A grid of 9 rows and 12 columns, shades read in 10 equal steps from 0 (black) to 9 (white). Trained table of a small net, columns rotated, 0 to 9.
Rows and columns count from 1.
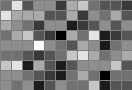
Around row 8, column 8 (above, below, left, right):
5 4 4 4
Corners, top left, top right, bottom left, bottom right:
4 2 5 3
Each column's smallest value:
4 4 1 1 2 0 1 2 3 0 2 2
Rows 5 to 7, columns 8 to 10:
6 5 1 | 8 6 4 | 5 5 5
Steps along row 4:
up up down down down up down up down up up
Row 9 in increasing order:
1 1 3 3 3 4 4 4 5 5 5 7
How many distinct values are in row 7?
6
